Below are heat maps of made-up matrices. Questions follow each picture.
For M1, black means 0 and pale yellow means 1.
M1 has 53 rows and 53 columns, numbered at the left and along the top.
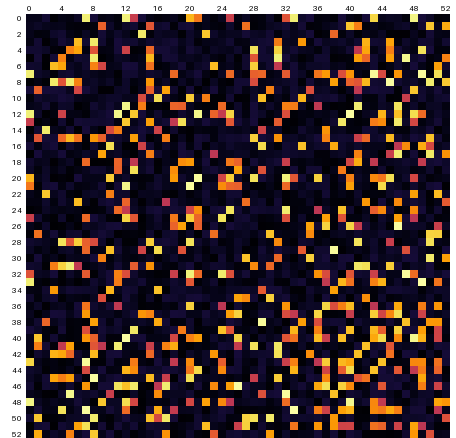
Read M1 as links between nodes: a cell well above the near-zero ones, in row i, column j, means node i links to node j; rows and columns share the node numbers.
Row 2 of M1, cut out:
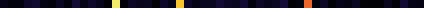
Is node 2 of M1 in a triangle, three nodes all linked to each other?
no
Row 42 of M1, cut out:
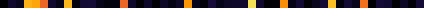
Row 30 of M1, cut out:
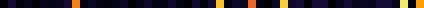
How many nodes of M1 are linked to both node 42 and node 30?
2
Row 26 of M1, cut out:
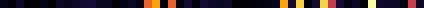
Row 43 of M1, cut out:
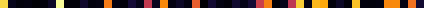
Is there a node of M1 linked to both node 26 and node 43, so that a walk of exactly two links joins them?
yes
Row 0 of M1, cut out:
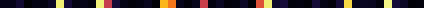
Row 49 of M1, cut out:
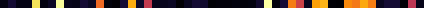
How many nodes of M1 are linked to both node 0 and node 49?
4
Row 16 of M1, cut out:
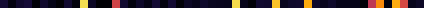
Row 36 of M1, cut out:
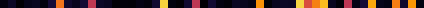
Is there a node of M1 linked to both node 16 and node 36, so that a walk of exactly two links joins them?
yes
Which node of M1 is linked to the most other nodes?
node 40
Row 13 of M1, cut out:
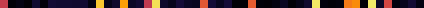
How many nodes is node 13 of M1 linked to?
12
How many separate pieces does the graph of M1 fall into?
1
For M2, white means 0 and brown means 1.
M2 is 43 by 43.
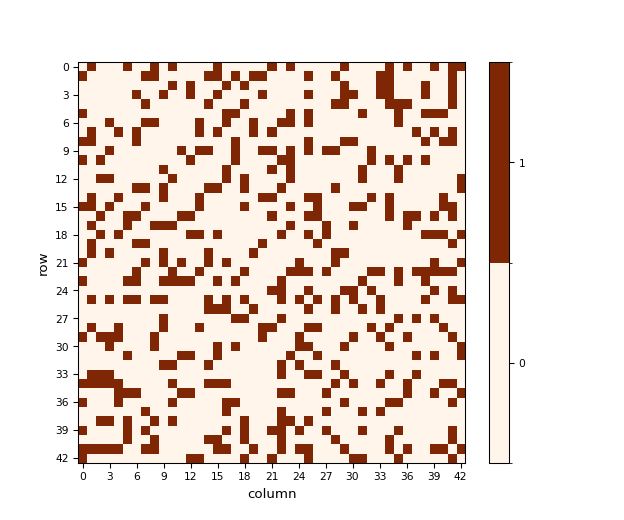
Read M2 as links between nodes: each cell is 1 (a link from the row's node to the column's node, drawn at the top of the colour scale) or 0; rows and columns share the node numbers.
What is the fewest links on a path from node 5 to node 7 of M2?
2
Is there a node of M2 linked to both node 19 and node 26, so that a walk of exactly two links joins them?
no
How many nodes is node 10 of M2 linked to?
10
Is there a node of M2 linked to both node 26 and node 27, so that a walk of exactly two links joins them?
no
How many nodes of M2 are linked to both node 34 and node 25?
8
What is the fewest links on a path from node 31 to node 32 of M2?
3
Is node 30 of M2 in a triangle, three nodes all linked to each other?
yes
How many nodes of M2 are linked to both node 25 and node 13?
7
